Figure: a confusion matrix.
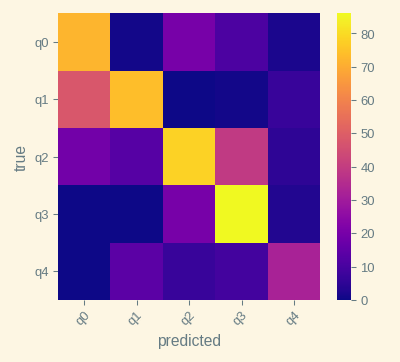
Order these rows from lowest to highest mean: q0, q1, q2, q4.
q4, q0, q1, q2
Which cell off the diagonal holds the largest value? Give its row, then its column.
q1, q0
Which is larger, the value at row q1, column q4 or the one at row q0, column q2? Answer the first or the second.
the second
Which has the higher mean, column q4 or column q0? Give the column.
q0
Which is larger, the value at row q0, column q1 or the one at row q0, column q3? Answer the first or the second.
the second
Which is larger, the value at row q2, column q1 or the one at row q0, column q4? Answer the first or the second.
the first
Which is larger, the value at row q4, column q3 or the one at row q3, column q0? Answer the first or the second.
the first
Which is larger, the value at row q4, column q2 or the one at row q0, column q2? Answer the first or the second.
the second
